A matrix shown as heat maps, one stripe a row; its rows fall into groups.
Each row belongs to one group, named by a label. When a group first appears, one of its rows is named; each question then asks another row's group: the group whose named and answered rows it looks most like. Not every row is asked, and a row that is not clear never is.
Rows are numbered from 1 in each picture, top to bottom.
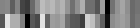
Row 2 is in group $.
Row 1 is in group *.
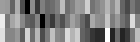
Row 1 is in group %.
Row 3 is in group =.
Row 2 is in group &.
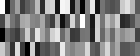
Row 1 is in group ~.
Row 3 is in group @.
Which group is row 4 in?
%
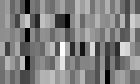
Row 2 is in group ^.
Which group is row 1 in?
%
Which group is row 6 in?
*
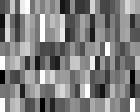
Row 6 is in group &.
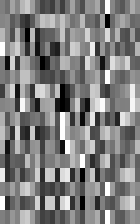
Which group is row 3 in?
%
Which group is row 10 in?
%
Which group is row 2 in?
*
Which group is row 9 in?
~
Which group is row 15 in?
~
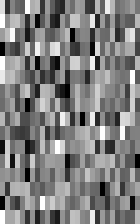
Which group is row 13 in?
%
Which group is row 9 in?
~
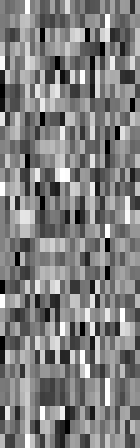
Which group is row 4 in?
=
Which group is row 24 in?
~
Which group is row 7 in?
@
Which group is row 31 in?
^
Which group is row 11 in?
*
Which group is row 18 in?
*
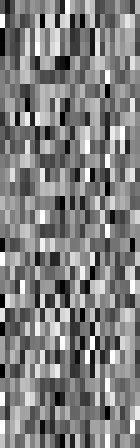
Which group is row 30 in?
=
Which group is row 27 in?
@
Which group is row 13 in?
$
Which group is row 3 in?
@
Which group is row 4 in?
@
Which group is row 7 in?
*
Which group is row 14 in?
*
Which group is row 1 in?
&
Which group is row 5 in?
^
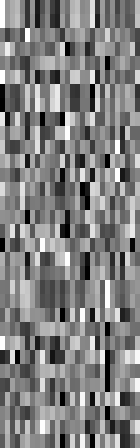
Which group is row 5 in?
*
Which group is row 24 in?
*
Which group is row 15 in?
^
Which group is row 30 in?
*
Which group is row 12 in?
$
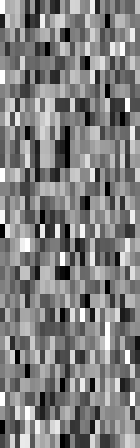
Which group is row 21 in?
*
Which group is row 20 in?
^
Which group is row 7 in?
*
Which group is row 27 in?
%
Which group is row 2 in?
$
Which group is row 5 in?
^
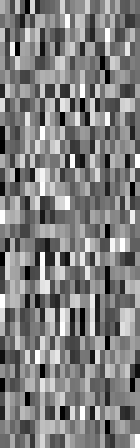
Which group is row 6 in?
*
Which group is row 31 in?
*
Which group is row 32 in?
=
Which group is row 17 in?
*
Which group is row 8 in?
~
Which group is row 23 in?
~
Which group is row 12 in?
$
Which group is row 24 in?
~
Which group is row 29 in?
$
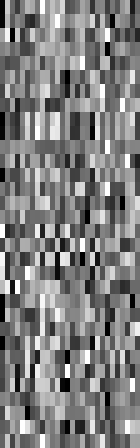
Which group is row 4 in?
*
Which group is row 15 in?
=
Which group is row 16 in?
^
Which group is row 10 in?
@
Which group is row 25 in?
@
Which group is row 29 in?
*
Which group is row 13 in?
@
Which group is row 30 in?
$
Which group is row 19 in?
~
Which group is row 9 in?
@
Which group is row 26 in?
^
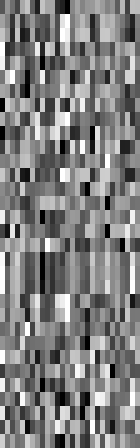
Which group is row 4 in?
~
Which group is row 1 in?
^
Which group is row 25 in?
^
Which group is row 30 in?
~
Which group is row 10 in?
@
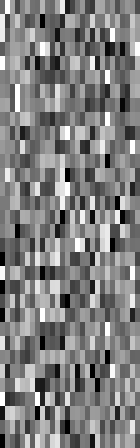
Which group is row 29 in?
~
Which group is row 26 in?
*
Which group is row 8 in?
=
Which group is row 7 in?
=
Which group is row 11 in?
^
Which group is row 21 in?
@
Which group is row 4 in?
=
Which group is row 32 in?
@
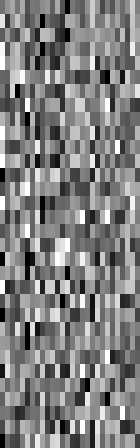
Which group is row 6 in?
=
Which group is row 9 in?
%
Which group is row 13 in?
@
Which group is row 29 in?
$
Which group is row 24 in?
%
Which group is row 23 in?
@
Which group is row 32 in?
@
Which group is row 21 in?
~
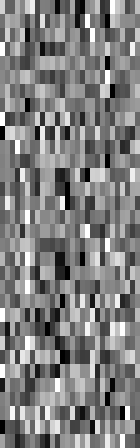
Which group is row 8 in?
$
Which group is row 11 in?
=
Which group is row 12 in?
*
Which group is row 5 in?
*
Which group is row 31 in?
@
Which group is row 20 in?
^
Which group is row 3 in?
$
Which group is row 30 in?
=
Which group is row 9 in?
~
